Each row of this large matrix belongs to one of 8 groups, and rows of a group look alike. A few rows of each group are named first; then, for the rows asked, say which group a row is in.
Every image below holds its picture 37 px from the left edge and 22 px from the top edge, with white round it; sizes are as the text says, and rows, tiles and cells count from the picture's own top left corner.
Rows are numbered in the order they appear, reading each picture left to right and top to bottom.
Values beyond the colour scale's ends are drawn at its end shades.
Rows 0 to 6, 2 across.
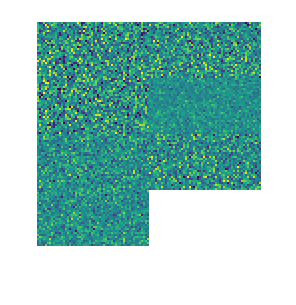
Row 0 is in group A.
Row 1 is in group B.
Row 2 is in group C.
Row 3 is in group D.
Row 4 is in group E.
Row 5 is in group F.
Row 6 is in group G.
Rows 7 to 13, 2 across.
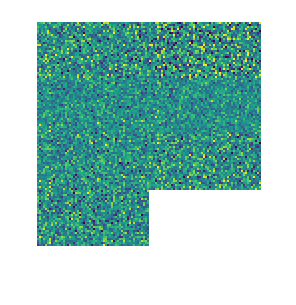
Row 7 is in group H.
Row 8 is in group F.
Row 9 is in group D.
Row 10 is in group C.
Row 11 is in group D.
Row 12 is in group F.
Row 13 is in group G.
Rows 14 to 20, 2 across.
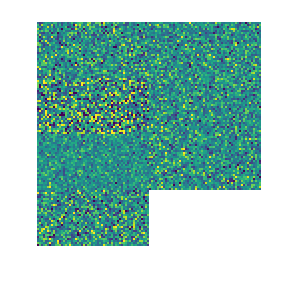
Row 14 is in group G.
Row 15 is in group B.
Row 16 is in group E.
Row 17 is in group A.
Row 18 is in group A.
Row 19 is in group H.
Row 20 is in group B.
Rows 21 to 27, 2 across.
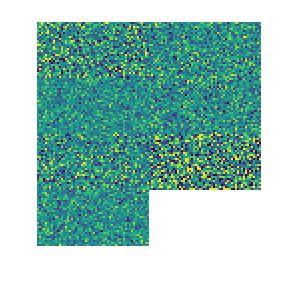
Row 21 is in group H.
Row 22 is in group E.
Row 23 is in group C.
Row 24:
G
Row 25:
F
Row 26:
E
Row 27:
C
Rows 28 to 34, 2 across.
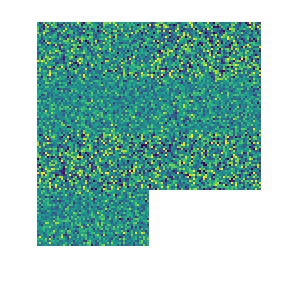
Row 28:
A
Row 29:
B
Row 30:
F
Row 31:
A
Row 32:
A
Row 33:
G
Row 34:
D
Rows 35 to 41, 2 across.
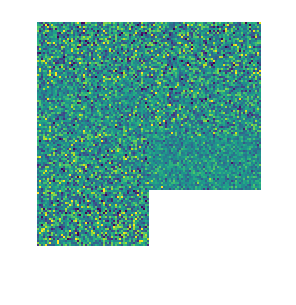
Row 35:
A
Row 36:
G
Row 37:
A
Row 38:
C
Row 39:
E
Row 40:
D
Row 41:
B
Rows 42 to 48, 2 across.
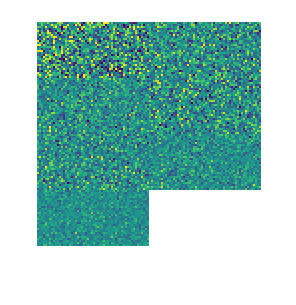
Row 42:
H
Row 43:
F
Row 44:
A
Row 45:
C
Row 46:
F
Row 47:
A
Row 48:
F
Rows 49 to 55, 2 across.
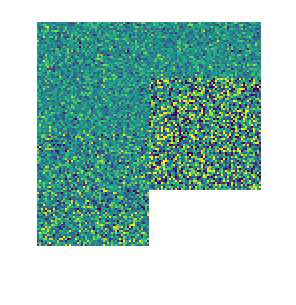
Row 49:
C
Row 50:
D
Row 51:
A
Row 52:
A
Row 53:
D
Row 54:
F
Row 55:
B
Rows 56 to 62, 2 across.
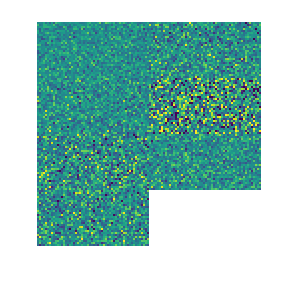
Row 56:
E
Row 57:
B
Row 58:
H
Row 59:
A
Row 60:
B
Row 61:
E
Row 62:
G
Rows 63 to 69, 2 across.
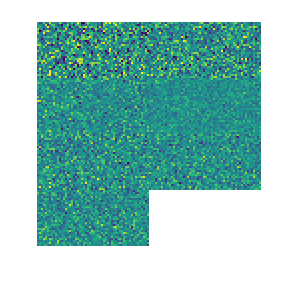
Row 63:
A
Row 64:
E
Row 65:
H
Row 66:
E
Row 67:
D
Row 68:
F
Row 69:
B
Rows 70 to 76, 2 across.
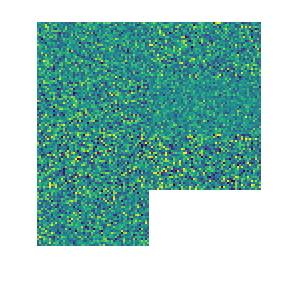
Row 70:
C
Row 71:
H
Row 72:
E
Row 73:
F
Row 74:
A
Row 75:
H
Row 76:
G
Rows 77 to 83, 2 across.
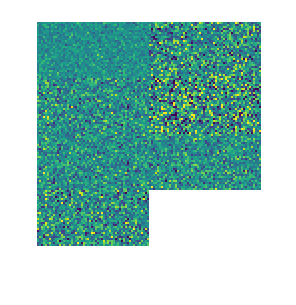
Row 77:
B
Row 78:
E
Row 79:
C
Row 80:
A
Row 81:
C
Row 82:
E
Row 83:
F
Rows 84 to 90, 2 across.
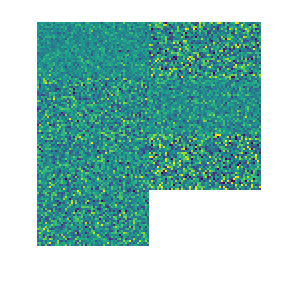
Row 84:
D
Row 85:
E
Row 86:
E
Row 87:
F
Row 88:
D
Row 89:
H
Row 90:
B
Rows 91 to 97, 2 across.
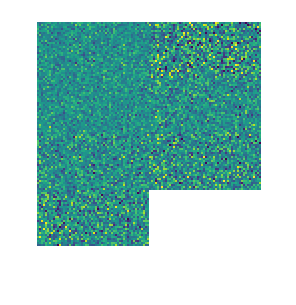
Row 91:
G
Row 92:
B
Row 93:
A
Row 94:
C
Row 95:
G
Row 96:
F
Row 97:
C
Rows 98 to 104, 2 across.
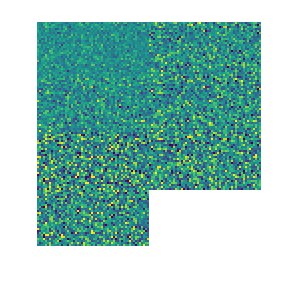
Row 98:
F
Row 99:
D
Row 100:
D
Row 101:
D
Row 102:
F
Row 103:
D
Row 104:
F
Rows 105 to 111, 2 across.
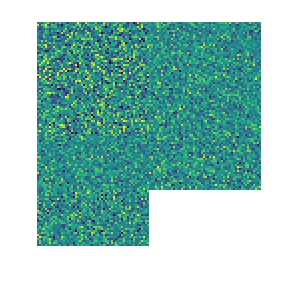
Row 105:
B
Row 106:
F
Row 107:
D
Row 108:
C
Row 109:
F
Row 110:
F
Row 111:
G
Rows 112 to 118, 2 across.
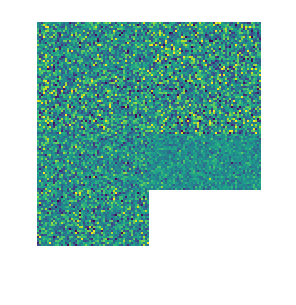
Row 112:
C
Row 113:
H
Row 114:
C
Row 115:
D
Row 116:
C
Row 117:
D
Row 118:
G
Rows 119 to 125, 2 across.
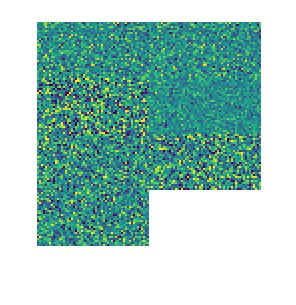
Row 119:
F
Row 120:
F
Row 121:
D
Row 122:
C
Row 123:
C
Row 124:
D
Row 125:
G
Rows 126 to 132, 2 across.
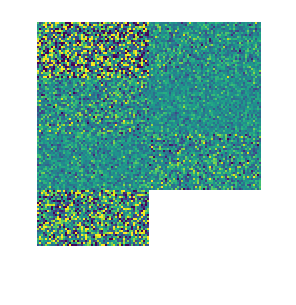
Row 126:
F
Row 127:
C
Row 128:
E
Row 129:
A
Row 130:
G
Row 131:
D
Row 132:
D
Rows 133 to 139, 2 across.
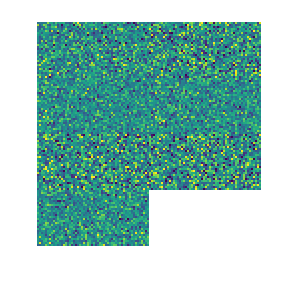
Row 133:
B
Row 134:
G
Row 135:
C
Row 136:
C
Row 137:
F
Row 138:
G
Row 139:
D
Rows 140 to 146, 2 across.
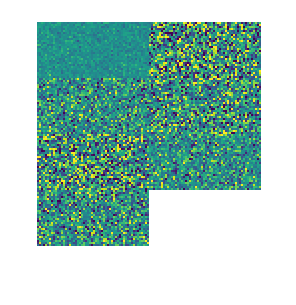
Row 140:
H
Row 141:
D
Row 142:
A
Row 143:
E
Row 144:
E
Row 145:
A
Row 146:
G
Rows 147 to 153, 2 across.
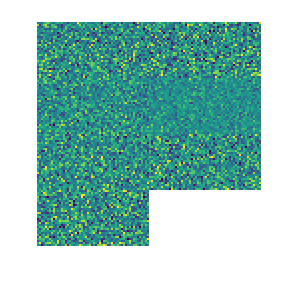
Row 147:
B
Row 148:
G
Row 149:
E
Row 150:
A
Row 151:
F
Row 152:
C
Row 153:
E
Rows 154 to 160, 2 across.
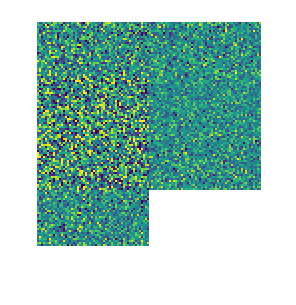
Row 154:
A
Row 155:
G
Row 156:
D
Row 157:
E
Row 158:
H
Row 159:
E
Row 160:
A
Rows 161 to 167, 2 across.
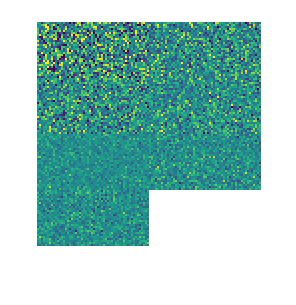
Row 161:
C
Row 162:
B
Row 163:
A
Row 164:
D
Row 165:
H
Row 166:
F
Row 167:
G
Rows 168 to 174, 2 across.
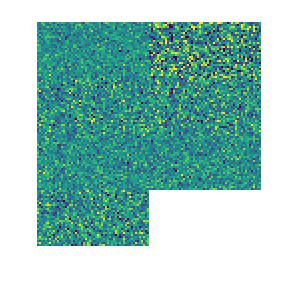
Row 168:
D
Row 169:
E
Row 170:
G
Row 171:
C
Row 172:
C
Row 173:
E
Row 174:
D
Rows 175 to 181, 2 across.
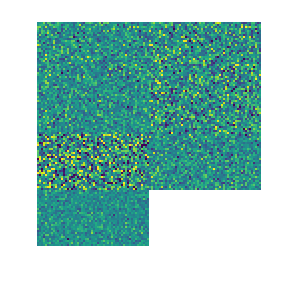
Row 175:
H
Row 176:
H
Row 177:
C
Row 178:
C
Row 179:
A
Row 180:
B
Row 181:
F
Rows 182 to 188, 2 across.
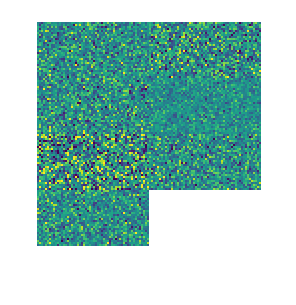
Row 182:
G
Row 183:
C
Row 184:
A
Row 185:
G
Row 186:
D
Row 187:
C
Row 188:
H
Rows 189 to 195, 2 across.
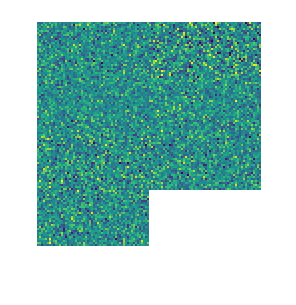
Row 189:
G
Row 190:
B
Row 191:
F
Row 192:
H
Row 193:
D
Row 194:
G
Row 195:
A
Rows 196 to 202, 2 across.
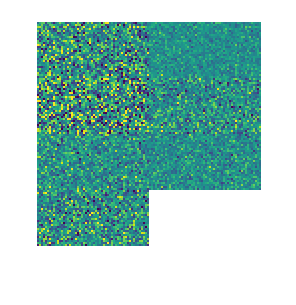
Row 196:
H
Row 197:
H
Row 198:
H
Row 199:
D
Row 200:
H
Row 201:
B
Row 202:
B
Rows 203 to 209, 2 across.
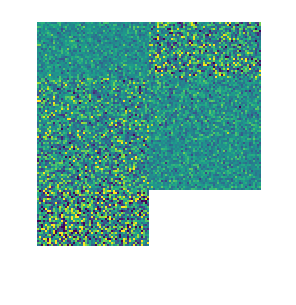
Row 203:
H
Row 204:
F
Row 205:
H
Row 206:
C
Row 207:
B
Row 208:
E
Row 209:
A
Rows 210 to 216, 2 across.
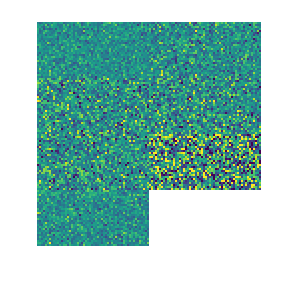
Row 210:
A
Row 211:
A
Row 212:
H
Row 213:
F
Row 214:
D
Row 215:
H
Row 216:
H
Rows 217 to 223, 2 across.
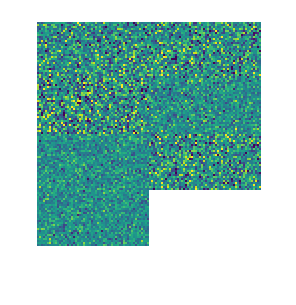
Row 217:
B
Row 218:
A
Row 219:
A
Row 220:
G
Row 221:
E
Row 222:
A
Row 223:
A
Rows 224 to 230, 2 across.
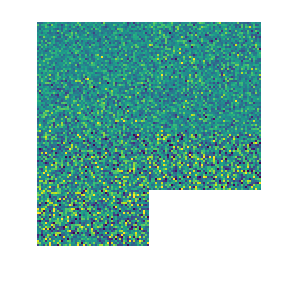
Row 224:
B
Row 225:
H
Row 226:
D
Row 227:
G
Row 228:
B
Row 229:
F
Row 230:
H
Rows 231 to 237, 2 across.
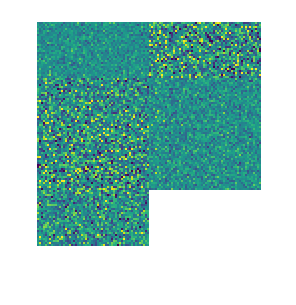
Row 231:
A
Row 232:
H
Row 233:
F
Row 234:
C
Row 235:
E
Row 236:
C
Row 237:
D
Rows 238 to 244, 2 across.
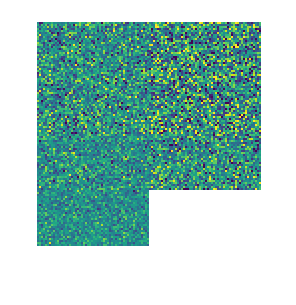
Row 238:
G
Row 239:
E
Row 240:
D
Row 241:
B
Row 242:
E
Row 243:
D
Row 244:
B
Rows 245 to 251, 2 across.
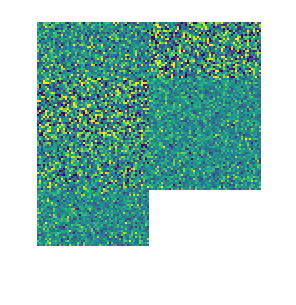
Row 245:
F
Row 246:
C
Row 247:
E
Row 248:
H
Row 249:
A
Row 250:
H
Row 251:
H
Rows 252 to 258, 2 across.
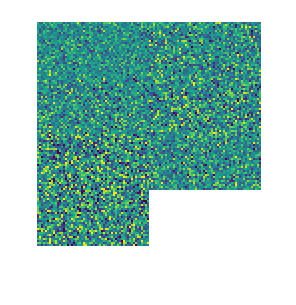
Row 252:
A
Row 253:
H
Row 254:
B
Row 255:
E
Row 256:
D
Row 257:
G
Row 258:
A
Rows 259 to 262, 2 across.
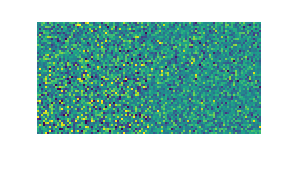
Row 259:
D
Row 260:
A
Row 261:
F
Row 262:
F
